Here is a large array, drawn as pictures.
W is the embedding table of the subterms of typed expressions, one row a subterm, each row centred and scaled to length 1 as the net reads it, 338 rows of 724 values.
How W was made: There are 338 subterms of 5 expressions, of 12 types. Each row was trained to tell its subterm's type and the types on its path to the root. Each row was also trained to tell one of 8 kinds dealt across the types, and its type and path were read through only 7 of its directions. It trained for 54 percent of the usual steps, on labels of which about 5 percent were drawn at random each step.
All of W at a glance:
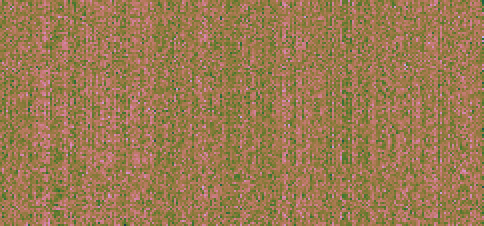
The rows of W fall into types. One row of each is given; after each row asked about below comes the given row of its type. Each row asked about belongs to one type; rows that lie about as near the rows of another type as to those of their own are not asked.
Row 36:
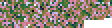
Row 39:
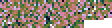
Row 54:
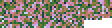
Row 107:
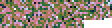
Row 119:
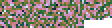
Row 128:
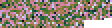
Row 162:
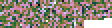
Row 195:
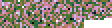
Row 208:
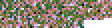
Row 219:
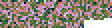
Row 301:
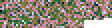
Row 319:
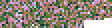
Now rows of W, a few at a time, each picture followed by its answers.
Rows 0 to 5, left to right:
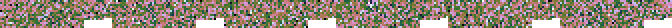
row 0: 301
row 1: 107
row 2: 219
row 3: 107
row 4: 162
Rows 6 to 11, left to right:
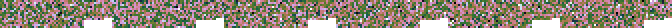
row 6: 208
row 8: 107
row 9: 36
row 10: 39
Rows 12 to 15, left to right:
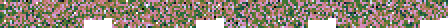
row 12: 107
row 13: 208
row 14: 195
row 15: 36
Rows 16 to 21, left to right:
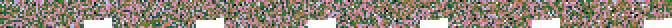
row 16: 319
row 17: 219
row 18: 208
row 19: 301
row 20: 54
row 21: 36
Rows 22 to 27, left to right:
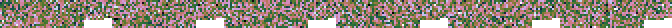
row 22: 54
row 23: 119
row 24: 219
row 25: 39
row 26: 39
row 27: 162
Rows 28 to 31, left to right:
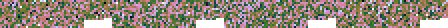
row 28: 36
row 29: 219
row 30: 319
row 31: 195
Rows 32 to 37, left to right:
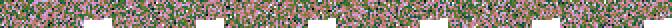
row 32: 208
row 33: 107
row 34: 119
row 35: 107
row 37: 54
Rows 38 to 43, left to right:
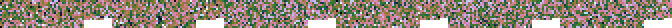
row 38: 208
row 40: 54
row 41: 208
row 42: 319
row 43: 162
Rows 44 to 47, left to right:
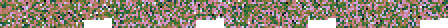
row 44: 119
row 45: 208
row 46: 36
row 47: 54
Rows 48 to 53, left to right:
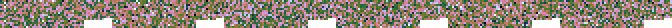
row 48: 301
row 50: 162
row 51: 36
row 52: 39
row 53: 107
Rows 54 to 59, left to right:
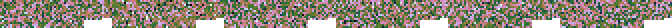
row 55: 54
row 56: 208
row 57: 319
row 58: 162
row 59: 319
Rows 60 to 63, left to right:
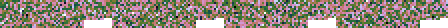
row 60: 54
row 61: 301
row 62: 208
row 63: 119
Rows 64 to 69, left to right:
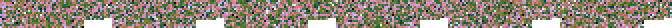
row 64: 195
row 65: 301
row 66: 39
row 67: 319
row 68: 301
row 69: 301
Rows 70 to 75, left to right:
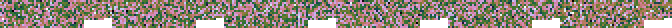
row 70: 36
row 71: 162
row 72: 219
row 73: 36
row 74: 301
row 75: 162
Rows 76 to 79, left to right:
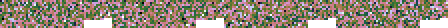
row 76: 208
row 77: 107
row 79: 195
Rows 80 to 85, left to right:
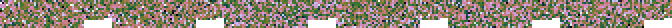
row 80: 39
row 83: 39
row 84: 219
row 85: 219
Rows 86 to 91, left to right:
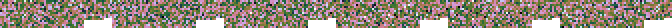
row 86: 39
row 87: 301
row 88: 119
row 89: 107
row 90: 195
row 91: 119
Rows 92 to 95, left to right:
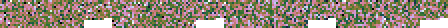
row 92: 301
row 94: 162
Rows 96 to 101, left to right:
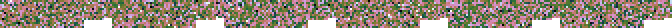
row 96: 301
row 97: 208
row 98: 36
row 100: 36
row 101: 107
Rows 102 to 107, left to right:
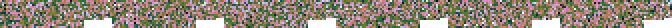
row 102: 119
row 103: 319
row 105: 219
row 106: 208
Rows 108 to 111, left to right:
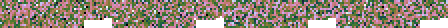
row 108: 119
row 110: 162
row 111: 39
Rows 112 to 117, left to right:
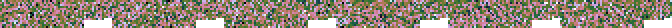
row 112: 107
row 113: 119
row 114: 219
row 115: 39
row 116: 208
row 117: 107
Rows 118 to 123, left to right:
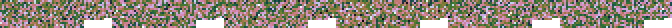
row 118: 301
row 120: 54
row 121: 219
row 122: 128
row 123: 162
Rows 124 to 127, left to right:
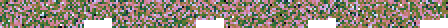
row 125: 107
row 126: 301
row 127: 54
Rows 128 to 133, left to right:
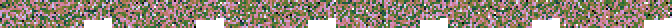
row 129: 107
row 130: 195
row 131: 162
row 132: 36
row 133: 36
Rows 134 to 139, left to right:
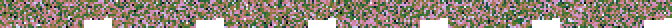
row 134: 208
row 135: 36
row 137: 208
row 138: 319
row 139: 54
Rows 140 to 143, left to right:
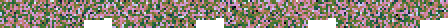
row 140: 162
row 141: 162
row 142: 39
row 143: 219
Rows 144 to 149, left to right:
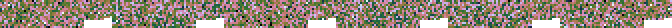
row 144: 36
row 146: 39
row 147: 319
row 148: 162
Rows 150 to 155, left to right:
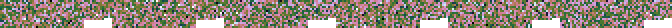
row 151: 36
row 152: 319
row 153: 319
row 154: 128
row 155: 319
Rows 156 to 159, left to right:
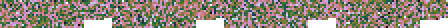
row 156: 319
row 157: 162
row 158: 208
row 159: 39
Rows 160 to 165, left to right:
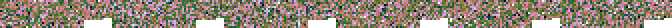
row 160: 301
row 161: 119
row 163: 54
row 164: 119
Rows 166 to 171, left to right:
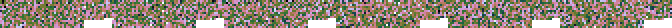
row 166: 301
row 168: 301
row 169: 162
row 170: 162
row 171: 39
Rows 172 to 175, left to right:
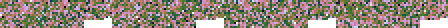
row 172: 119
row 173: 119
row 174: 319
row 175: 208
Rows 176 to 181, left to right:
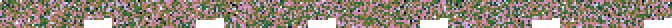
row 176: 128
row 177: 36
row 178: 319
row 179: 301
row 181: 208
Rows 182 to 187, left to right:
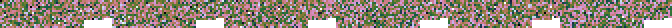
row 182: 301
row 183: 39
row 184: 301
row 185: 319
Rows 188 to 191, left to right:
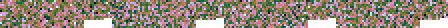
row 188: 39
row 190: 54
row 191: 36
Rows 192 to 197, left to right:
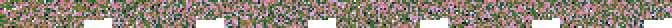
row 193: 195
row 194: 162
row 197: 119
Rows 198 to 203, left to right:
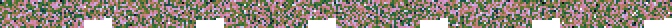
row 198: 208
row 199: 162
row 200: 39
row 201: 319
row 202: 219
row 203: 54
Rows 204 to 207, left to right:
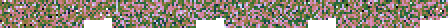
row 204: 54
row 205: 219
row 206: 54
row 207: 208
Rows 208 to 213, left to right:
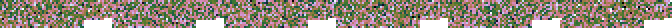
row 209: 301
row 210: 107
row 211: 54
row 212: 319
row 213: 301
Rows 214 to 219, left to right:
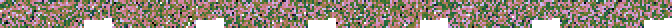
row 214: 128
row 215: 54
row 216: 219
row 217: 36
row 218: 54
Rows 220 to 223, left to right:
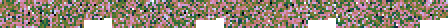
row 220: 319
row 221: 107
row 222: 39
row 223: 119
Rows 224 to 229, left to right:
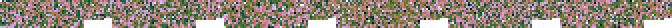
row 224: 119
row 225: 319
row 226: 39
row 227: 301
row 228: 107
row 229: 319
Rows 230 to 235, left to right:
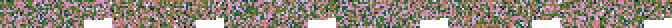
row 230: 107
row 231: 208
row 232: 36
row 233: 162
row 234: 195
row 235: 128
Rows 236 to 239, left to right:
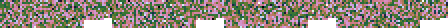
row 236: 54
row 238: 208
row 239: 162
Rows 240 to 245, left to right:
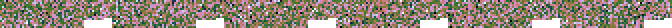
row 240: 208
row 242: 319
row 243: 301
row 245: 319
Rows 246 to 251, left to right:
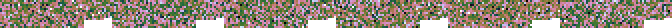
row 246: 36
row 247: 319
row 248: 39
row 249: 319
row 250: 301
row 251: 195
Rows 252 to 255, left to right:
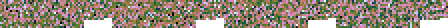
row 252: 219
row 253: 54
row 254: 39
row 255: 162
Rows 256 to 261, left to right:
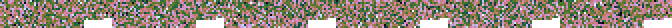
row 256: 39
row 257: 36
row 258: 36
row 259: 301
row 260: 39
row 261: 208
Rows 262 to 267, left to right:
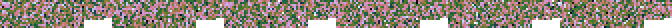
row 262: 195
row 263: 219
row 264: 195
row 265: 195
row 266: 107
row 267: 195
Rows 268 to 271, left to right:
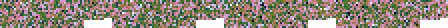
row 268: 219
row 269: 162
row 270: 301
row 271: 208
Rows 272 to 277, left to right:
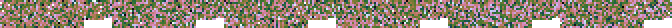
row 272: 36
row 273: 36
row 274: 39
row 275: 208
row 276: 219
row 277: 39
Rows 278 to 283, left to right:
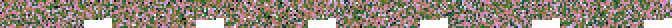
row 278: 119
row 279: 107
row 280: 119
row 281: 36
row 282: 107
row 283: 119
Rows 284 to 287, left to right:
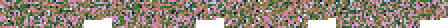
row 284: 36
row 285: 36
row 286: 36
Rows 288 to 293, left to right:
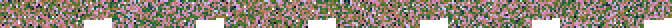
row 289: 319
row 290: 39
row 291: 107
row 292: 107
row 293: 54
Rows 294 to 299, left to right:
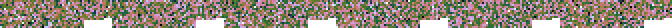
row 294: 219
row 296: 107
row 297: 107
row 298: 162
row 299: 301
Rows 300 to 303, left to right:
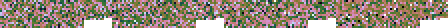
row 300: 195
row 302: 39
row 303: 119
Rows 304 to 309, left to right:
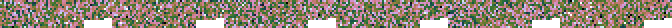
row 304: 219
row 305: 39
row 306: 301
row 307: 162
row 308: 301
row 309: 119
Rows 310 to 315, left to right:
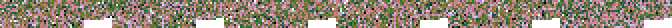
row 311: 128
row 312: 119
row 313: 39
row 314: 301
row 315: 208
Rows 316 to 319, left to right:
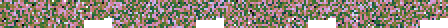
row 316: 219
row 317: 195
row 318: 195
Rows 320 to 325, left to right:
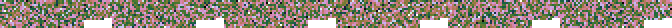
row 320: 319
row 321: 39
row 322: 107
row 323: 107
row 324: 195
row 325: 301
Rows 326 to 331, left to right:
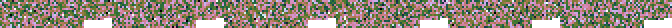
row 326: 36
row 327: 54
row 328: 54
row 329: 107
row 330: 107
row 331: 219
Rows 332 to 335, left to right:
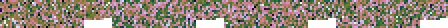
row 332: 208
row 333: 219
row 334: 219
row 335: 319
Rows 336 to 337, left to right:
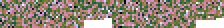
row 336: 54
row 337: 107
